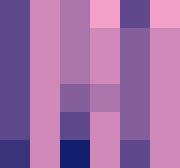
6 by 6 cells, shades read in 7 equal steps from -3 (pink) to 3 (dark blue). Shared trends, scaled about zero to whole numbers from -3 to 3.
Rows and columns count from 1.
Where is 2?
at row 6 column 1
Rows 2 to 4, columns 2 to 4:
-2 -1 -2 / -2 -1 -2 / -2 0 -1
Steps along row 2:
down up down up down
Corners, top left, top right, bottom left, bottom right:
1 -3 2 -2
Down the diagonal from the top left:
1 -2 -1 -1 0 -2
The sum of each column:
7 -12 1 -12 2 -13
